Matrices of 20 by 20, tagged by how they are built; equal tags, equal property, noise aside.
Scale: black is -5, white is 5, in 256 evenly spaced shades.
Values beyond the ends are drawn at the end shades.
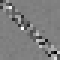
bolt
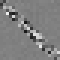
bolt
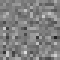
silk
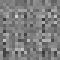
silk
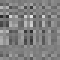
silk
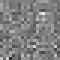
silk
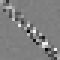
bolt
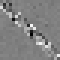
bolt
